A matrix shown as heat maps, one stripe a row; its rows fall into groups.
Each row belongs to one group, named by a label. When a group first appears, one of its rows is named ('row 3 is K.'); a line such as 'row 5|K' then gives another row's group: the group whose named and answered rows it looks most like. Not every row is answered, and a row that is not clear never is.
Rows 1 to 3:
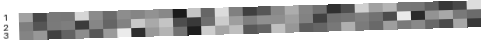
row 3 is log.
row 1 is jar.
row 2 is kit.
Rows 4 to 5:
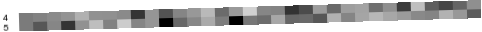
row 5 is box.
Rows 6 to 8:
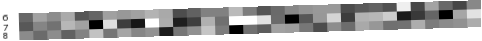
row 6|kit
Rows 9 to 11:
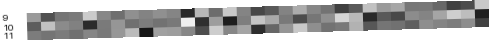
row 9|jar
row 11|log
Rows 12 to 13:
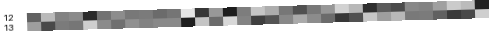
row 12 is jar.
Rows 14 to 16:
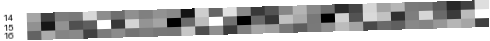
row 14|jar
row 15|box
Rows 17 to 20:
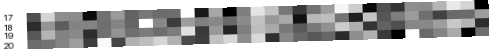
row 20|kit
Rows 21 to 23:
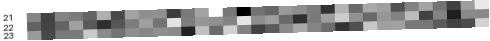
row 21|box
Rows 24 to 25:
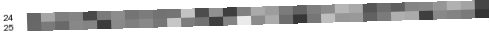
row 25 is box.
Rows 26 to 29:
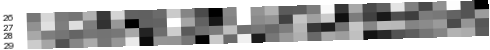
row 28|log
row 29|log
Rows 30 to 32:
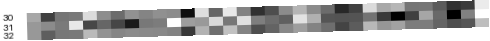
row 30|jar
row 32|jar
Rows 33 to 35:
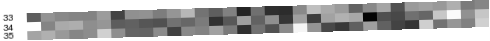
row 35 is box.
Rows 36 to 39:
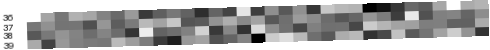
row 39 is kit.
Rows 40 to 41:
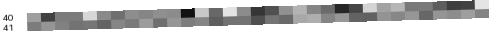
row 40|jar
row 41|kit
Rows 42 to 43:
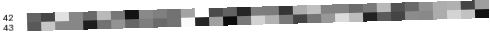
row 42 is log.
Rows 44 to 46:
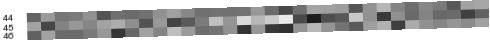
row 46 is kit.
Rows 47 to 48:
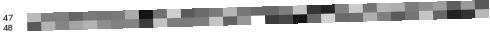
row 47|log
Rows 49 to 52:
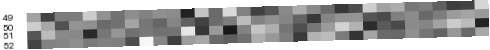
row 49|jar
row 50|log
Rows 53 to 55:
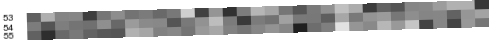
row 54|box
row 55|box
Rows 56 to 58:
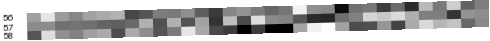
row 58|kit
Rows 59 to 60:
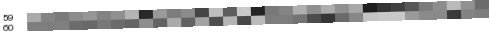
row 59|log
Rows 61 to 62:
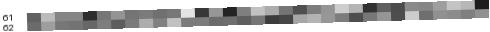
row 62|kit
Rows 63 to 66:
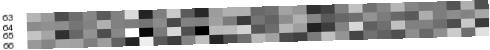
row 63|log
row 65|log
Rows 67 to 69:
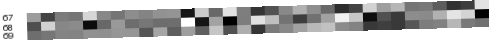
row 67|jar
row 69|log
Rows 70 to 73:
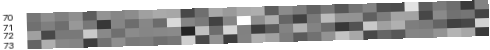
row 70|kit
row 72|jar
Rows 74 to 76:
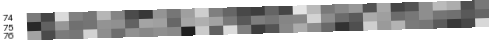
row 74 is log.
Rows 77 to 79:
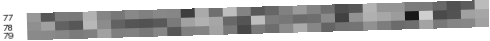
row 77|jar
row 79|box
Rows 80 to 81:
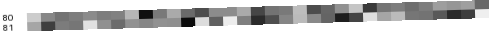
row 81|jar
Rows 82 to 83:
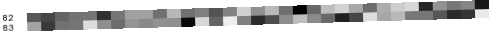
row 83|jar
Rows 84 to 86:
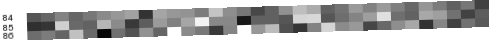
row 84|log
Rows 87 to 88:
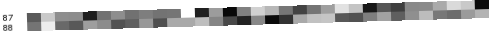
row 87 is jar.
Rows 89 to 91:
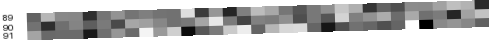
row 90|box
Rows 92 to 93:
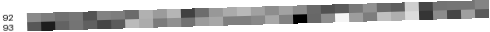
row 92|kit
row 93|box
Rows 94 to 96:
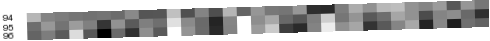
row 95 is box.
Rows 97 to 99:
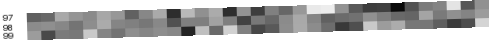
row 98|box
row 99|jar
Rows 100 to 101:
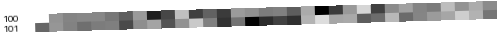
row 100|log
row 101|kit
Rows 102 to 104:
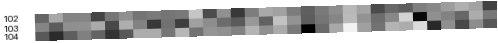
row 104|box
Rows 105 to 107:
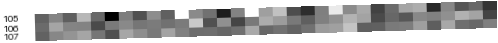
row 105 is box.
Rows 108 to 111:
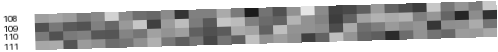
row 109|log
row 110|kit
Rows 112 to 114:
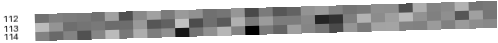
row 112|kit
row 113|log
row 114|box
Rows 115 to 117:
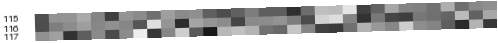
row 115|kit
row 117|log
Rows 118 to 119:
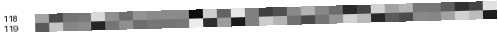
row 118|jar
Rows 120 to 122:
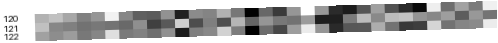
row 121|log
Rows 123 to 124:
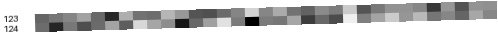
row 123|kit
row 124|box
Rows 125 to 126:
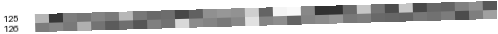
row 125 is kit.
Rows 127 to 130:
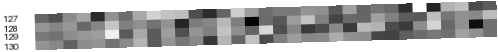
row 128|box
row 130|log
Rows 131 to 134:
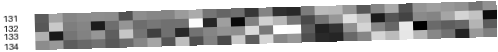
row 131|kit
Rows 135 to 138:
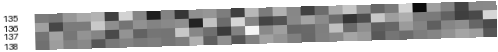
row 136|jar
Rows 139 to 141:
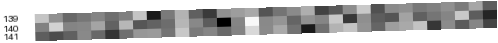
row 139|log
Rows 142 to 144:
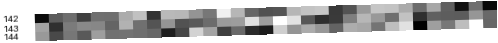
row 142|log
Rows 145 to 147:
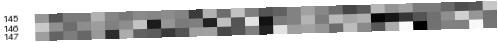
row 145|jar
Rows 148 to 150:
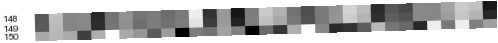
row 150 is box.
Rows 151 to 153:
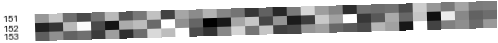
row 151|kit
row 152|kit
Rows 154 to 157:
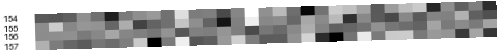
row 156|box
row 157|log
